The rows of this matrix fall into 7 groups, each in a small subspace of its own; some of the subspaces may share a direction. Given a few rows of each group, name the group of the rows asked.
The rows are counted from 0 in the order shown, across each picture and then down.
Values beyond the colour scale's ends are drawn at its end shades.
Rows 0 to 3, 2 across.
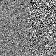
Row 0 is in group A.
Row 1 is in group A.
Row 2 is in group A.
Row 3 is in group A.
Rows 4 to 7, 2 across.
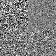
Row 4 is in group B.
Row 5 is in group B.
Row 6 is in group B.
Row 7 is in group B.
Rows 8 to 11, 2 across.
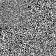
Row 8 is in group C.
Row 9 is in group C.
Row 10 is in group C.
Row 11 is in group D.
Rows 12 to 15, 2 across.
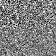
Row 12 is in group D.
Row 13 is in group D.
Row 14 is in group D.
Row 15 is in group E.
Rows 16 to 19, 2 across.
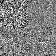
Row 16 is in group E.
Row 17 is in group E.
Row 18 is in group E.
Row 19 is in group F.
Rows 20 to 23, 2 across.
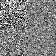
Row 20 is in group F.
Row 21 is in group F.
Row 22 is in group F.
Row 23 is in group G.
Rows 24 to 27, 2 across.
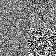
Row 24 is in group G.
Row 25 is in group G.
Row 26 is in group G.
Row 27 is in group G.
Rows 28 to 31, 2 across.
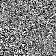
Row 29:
D
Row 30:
C
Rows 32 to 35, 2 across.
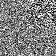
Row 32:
C
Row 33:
G
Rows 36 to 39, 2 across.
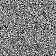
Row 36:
E
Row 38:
A
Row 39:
F
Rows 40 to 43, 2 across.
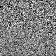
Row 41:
C
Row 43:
A
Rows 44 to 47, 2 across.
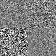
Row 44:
A
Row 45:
F
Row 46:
D
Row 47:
D
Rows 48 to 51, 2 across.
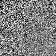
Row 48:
C
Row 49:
E
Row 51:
B
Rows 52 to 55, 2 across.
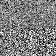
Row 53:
B
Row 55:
C
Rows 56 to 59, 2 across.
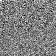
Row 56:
C
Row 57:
G
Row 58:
C
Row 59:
E
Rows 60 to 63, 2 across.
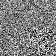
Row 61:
G
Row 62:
C
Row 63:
A
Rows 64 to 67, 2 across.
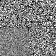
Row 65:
C
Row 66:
A
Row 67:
D
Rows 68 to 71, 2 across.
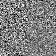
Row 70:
E
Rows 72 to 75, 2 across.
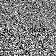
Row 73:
A
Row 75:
G
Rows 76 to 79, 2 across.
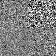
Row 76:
C
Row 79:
F
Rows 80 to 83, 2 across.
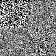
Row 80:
C
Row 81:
C
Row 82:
C
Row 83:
A
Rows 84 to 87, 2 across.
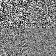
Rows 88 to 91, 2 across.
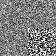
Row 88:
B
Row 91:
E
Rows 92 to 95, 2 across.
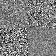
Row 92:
E
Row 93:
B
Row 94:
B
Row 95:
F
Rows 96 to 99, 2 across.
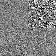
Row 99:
D
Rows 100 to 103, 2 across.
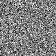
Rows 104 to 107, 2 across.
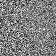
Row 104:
F
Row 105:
A
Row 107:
G
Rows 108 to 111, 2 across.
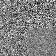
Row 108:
B
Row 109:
F
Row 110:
A
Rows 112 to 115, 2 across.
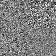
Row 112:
D
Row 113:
G
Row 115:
E
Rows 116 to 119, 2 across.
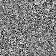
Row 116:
A
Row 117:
F
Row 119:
G
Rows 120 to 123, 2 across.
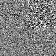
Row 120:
F
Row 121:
E
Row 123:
B
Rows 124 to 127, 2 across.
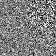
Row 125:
G
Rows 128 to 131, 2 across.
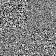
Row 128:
G
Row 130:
C
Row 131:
F
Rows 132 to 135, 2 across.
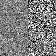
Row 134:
E
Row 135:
E
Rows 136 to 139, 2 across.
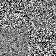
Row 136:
F
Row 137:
A
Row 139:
F
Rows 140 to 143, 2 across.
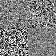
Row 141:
E
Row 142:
C
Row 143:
G
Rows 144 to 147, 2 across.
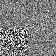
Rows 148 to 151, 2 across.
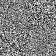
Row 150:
D
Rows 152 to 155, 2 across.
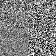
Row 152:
E
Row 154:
A
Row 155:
D
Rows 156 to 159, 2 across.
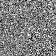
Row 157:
D
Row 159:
C
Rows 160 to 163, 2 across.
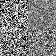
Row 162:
G
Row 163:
A
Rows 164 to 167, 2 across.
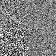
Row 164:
D
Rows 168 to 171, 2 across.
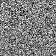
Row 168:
C
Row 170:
C
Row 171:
E
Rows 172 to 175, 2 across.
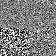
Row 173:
B
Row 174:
E
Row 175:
F
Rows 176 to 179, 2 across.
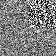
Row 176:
G
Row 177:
D
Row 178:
A
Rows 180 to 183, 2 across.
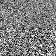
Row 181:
F
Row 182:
F
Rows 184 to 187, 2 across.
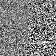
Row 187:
B
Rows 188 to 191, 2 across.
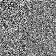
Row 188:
A
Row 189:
C
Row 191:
E
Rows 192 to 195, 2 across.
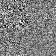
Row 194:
F
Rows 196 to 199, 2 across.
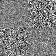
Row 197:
D
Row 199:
F
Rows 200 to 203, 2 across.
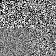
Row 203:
D
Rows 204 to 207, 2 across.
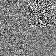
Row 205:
A
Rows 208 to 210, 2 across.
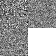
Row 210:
C
